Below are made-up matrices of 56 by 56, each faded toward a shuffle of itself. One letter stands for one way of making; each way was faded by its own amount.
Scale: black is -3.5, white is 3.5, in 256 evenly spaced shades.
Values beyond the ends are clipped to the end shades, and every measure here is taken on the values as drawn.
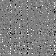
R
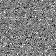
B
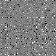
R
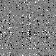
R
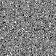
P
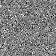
B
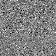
P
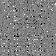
R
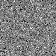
B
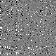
R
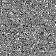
P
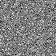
B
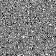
B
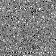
P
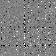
R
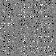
R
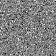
B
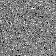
B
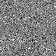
B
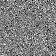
B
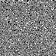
P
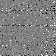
R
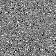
P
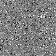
P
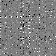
R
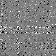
R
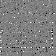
R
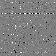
R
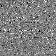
P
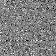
P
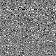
P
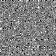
P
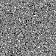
B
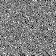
P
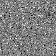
P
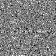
P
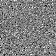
B
